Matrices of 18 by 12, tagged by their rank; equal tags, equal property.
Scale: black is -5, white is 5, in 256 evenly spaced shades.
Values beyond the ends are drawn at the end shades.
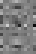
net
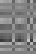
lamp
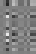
lamp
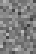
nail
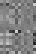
net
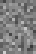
nail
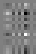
lamp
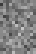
nail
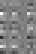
net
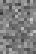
nail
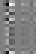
lamp
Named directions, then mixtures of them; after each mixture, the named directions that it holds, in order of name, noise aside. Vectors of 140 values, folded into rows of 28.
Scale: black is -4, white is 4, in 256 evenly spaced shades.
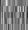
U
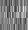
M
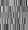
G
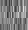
M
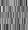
G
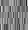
G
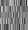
G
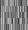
G, U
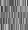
G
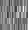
M, U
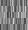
G, M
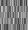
G, M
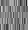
G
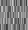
G, M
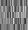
G, M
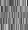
G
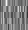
U
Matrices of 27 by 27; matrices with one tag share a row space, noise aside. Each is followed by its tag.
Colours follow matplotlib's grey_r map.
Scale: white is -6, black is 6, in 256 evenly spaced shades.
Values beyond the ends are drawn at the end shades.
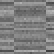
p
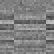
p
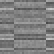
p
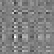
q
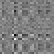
q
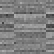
p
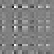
q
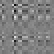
q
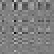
q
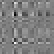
q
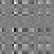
q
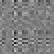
q
